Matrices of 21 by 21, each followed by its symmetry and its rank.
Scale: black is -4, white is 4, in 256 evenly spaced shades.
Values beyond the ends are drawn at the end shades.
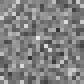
symmetric, full rank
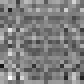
neither, rank three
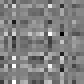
neither, rank two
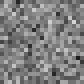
neither, full rank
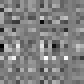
neither, rank three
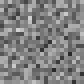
symmetric, full rank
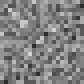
symmetric, full rank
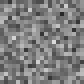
neither, full rank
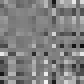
antisymmetric, rank two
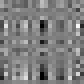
neither, rank two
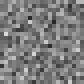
neither, full rank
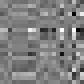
neither, rank two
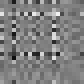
antisymmetric, rank two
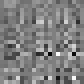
neither, rank three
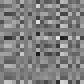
neither, rank two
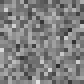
neither, full rank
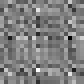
antisymmetric, rank two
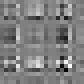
antisymmetric, rank two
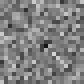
symmetric, full rank
